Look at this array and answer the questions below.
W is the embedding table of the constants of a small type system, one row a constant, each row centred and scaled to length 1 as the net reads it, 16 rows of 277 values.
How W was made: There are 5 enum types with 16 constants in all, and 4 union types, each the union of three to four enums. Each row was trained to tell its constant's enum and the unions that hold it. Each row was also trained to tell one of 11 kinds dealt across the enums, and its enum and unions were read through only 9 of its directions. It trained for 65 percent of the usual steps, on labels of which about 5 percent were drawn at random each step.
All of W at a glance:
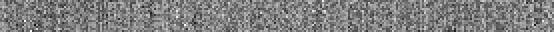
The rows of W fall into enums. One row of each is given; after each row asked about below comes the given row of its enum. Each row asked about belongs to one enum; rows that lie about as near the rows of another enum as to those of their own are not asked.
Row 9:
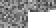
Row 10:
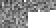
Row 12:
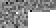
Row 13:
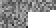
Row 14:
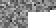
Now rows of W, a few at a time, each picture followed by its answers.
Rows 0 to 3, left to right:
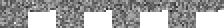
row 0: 10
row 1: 13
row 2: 12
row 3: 12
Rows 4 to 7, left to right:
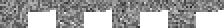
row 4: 14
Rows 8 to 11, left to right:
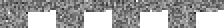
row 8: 13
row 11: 9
